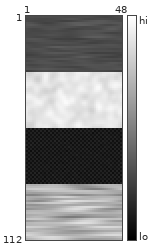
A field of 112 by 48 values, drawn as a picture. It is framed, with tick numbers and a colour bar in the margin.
The table splits into 4 rows of 1 panel. Panel 1,1: low, streaked across, faint in contrast. Panel 2,1: very high, blotchy, faint in contrast. Panel 3,1: very low, checkered, faint in contrast. Panel 4,1: high, streaked across.
